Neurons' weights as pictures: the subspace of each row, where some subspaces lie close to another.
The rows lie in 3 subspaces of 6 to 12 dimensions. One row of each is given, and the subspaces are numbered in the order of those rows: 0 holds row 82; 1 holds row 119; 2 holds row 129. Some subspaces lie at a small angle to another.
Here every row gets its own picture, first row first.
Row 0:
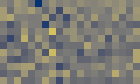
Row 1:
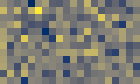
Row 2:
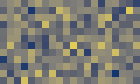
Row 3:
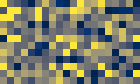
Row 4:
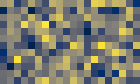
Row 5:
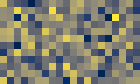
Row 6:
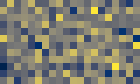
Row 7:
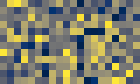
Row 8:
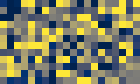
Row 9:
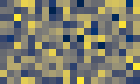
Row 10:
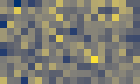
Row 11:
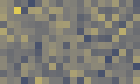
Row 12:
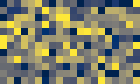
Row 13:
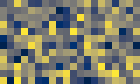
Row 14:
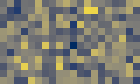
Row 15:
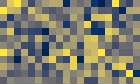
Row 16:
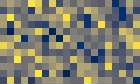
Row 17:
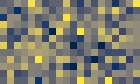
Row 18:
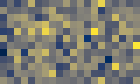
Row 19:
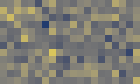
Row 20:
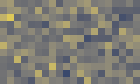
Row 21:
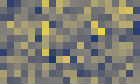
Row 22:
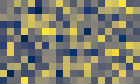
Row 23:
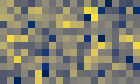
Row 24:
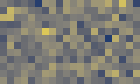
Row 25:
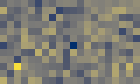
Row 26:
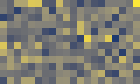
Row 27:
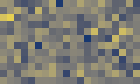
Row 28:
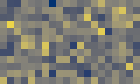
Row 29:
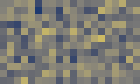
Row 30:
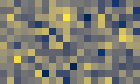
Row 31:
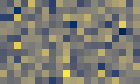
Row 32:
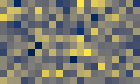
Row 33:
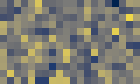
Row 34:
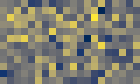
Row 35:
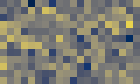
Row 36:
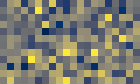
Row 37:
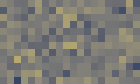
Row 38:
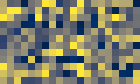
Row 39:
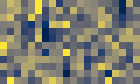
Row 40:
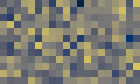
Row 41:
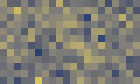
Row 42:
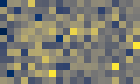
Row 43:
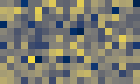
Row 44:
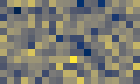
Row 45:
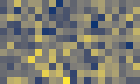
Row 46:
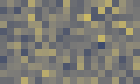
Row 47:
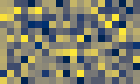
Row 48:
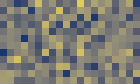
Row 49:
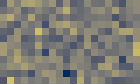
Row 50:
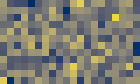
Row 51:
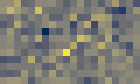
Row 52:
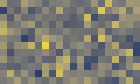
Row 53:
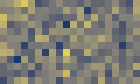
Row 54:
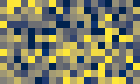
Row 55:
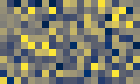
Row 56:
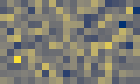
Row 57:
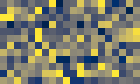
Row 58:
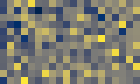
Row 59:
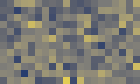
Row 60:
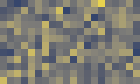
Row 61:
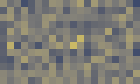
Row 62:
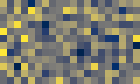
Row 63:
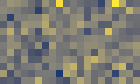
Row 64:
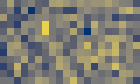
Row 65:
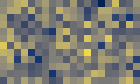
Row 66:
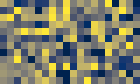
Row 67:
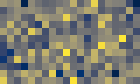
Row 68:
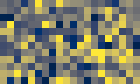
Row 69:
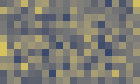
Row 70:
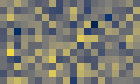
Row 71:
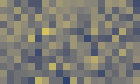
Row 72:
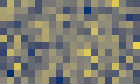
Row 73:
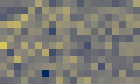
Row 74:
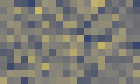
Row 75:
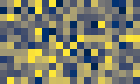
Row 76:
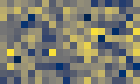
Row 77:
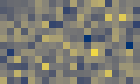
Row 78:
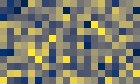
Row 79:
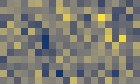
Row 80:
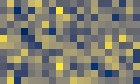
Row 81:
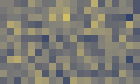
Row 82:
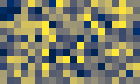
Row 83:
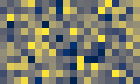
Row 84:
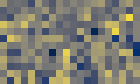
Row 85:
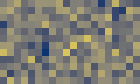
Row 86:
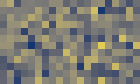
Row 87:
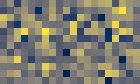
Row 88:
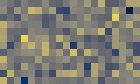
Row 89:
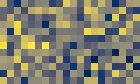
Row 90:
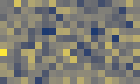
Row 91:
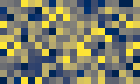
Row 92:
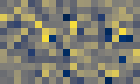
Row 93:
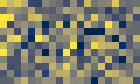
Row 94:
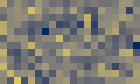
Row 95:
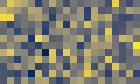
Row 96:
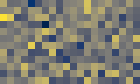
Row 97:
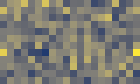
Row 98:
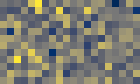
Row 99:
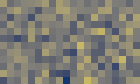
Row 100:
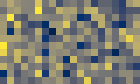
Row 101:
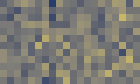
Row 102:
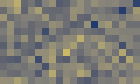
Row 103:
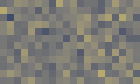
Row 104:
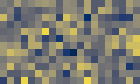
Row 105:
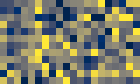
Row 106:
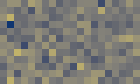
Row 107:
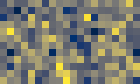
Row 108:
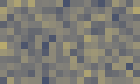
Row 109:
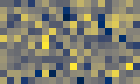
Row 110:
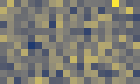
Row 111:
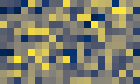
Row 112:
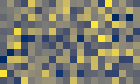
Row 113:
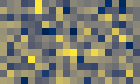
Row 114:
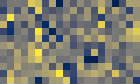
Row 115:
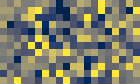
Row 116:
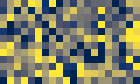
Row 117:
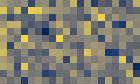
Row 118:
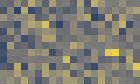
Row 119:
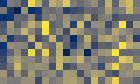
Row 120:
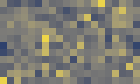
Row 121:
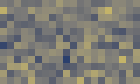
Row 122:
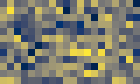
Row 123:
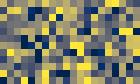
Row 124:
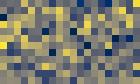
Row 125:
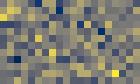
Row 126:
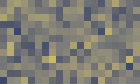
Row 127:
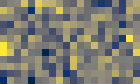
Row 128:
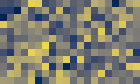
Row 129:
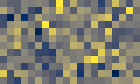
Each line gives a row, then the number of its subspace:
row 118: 0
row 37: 1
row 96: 1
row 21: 0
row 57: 0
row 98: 0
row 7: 1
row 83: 0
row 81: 2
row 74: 0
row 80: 1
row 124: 1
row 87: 2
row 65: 1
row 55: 0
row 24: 0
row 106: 1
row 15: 0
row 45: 2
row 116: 0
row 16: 0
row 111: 2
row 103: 0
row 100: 0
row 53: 1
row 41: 1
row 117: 0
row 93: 1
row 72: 1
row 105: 2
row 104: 1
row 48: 1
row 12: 1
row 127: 2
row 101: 2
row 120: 0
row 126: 0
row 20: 0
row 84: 1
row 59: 2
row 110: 1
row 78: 2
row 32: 1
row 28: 0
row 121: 1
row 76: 1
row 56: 2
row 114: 0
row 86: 1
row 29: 0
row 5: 2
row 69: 2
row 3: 1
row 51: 2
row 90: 1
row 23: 1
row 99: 1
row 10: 1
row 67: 2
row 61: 2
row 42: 1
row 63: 0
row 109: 2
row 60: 0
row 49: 2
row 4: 1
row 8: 2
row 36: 0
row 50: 2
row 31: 2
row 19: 1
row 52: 1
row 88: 2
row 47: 0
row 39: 2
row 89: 0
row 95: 1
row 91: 1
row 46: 2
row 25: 1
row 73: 1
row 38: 1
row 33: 1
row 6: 1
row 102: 2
